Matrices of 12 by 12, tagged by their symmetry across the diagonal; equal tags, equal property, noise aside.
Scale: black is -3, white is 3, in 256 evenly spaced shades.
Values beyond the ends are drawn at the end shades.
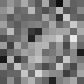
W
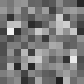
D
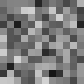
D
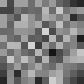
W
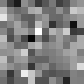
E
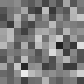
D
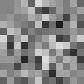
W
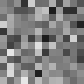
E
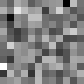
E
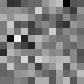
D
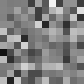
E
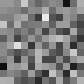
W
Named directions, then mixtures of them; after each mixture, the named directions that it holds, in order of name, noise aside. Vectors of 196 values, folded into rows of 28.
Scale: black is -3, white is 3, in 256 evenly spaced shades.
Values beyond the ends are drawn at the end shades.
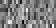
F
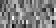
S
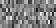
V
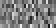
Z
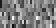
S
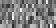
S, Z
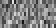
F, Z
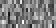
F, S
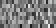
Z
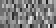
Z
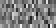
Z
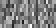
F, V, Z
